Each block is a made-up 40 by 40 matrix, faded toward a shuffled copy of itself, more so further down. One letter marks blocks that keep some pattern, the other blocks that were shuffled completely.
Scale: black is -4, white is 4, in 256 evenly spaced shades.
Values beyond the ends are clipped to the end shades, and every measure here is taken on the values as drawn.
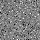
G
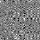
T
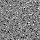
G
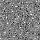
G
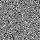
G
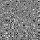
T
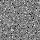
G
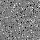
G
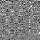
T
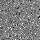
G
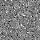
G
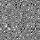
T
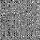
T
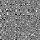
T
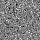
G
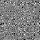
T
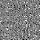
T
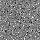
G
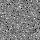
G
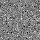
G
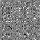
T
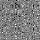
T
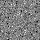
G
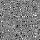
T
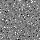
G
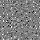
T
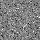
G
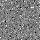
G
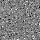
G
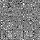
T
